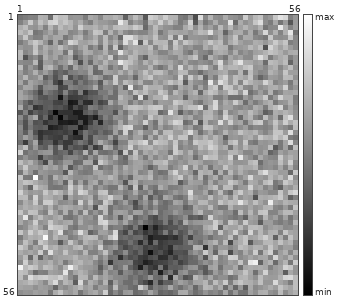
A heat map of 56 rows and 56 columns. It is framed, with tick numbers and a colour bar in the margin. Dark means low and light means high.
Dips: two. Odd rows or columns: none. Mirror symmetry: none. Average level on the scale: 60%.
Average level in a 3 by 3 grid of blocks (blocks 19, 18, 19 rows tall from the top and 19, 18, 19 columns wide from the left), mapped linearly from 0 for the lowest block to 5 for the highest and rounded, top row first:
3 5 5 | 1 4 5 | 5 0 5
